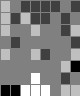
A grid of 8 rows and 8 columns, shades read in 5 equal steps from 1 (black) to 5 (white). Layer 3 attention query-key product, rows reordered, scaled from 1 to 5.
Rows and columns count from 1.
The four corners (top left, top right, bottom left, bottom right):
4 2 1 4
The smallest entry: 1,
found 3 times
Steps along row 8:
same up same same down up same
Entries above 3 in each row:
1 2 3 0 3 1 1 5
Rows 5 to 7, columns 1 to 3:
4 3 3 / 3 3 3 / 3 3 3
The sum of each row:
20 22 26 22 26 23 25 28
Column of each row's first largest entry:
1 1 1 1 1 7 4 3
